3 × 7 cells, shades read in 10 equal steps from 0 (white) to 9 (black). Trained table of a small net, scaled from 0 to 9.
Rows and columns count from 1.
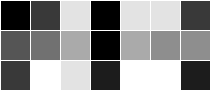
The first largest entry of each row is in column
1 4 4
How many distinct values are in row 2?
5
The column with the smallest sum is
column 5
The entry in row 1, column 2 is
7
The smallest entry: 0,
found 3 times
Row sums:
35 34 24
